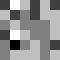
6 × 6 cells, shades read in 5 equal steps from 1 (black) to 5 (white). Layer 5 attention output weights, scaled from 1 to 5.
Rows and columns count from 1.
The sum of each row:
19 19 20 21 16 22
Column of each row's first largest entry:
2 1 2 2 4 2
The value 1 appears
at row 5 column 2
